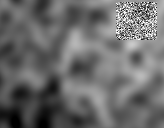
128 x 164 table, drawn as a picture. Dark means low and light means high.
An odd patch, rougher than its surroundings, sits in the top right. There are no regular stripes. Values change most from cell to cell in the top right. The halves do not mirror each other. On average the colour sits 40% of the way up the scale. There is an overall slope up to the top right. The bottom left is the ninth with the lowest average.
